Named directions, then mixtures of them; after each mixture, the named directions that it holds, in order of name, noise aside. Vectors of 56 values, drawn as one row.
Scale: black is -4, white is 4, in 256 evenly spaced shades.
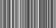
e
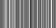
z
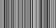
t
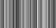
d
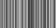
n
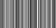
d, n, z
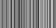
e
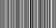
t, z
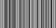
z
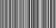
n, t, z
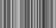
d, e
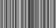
n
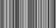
d, n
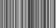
n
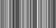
d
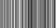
e, n, z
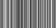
e, z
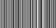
d, t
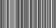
z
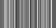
d, z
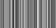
d, e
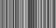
d, n
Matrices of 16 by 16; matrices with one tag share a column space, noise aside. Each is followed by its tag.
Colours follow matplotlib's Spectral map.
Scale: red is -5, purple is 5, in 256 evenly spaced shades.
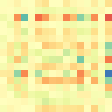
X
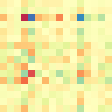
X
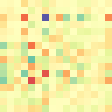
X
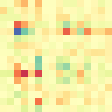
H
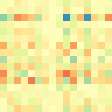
X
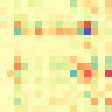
H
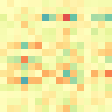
X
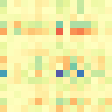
H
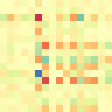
X
